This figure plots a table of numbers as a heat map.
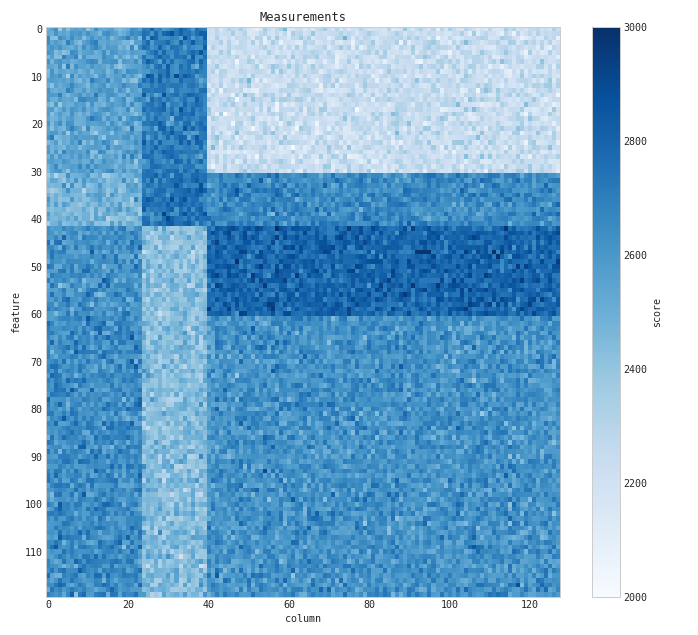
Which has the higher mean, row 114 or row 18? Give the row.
114
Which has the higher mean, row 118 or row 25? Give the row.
118
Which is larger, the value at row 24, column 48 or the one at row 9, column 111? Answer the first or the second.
the second
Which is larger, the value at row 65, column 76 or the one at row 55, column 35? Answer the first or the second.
the first
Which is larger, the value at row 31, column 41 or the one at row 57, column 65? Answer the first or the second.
the second
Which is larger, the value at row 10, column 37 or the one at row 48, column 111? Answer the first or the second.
the second
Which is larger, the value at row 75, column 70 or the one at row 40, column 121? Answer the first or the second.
the second
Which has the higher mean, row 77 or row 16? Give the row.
77
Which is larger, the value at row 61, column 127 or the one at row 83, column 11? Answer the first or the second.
the second
